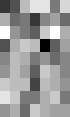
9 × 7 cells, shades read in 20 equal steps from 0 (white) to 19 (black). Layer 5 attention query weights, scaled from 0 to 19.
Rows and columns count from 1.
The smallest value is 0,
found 2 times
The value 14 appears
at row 7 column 4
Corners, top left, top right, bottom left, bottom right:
15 3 8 7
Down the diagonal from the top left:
15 11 10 5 8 6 8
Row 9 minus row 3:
8 -2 1 -8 2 7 1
